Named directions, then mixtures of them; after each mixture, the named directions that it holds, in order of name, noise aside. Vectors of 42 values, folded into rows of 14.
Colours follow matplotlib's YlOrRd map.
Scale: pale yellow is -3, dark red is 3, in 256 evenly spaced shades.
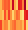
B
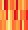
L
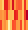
B, L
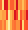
L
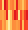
L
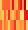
B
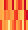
B, L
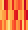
B, L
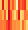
B, L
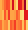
B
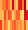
B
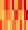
B, L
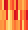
L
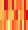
B, L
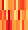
L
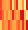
B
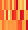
B, L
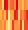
L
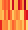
B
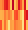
B, L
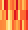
L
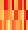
B, L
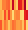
B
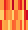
B, L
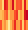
B, L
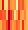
L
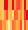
B, L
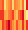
B, L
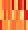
B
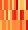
B, L
